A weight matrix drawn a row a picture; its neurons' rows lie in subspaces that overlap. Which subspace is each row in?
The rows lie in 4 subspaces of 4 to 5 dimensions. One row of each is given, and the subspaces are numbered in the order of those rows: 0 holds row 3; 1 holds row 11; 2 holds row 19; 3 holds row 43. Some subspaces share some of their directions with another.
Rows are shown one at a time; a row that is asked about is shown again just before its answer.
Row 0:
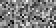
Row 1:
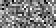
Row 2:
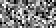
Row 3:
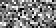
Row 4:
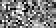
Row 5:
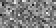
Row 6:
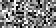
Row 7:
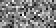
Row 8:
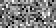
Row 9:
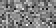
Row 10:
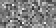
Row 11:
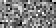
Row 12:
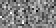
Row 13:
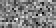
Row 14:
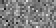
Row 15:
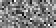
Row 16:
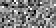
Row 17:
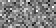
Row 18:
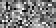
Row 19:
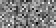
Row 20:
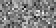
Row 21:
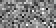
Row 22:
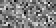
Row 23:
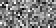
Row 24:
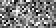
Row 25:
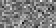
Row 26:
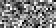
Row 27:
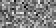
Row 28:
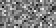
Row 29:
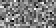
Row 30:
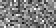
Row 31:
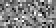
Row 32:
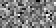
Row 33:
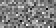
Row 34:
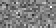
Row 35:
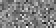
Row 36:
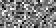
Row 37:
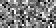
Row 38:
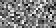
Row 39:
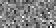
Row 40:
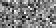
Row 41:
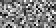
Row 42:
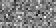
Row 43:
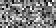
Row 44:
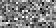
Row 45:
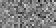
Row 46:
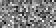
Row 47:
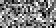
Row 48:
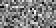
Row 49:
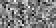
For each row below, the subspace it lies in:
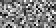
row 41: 2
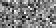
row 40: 0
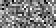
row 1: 3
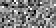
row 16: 0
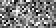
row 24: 2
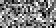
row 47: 3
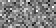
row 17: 2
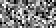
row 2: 2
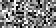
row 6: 1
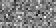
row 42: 1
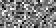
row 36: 1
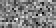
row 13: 1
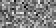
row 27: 1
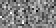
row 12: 2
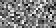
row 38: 2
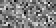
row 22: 2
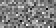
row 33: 0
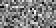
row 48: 0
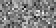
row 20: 1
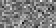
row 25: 1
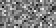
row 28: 1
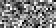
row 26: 1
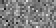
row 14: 2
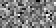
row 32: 2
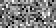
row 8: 3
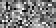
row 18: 3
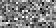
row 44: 1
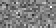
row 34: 0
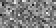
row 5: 2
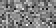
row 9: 3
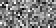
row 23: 0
